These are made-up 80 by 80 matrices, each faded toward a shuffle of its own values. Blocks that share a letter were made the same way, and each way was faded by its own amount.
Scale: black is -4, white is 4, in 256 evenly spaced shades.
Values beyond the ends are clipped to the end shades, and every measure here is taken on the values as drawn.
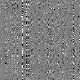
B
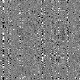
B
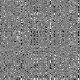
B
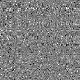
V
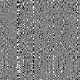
B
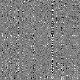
B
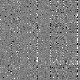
B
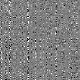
B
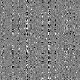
B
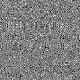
V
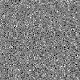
V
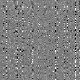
B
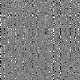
B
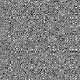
V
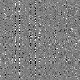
B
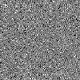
V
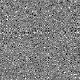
V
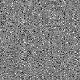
V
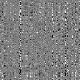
B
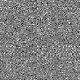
V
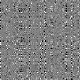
B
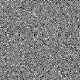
V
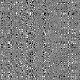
B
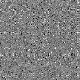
V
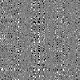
B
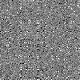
V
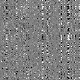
B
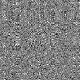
V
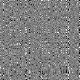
B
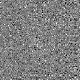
V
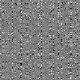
B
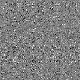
V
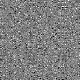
V
